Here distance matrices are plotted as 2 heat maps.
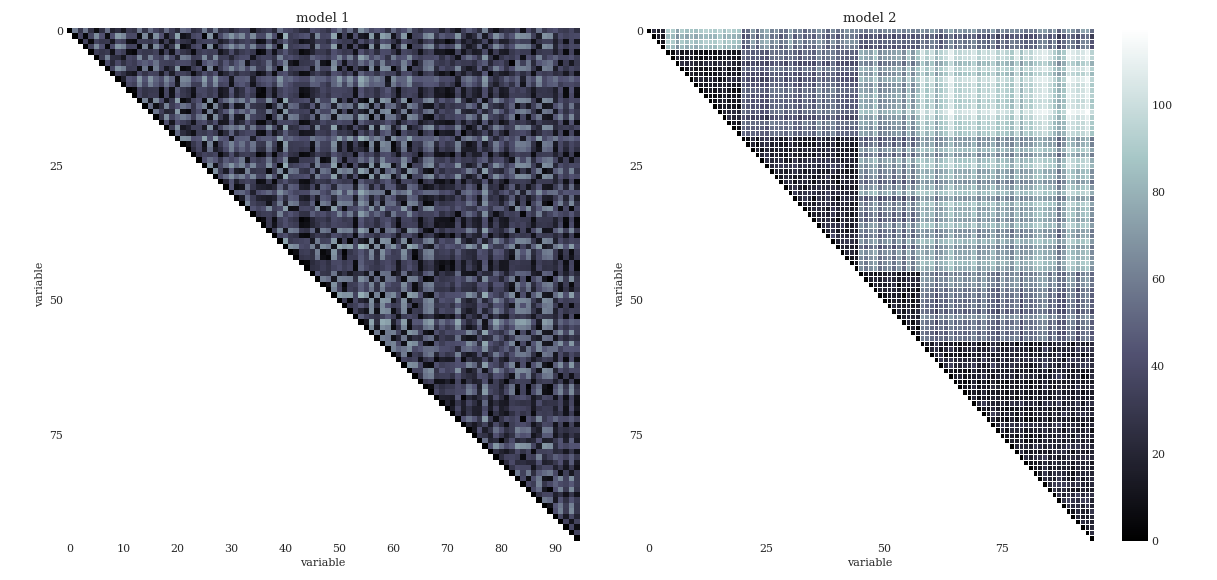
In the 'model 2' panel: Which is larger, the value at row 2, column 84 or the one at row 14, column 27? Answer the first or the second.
the first
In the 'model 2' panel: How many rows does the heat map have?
95
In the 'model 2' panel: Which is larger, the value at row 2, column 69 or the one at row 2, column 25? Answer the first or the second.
the second
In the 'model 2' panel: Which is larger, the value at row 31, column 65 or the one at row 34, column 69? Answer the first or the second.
the second
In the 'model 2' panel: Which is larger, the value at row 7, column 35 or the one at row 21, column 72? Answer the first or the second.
the second
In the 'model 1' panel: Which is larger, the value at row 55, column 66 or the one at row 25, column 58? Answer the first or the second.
the second
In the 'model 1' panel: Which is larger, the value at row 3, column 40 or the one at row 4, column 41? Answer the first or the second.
the first
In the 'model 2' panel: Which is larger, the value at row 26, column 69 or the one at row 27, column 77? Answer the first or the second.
the first
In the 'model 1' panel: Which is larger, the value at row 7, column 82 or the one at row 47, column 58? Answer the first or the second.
the second
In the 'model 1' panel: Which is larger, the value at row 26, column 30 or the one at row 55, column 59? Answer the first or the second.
the second
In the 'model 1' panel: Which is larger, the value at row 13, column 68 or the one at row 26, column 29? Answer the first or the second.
the first
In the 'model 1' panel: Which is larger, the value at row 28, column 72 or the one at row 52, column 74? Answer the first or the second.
the first
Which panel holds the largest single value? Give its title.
model 2
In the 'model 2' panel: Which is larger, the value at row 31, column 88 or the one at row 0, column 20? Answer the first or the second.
the first
